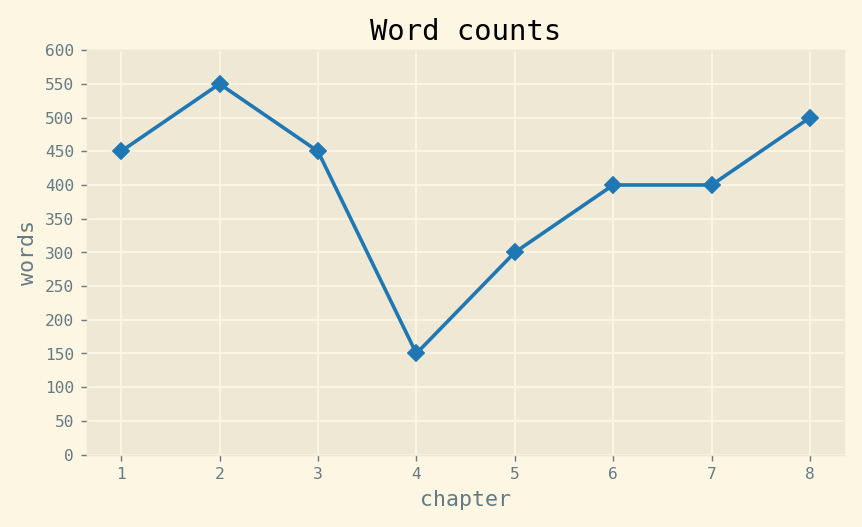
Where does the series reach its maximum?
2
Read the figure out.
Title: Word counts
x-axis: chapter, ticks 1 2 3 4 5 6 7 8
y-axis: words, ticks 0 50 100 150 200 250 300 350 400 450 500 550 600
Values:
450 550 450 150 300 400 400 500
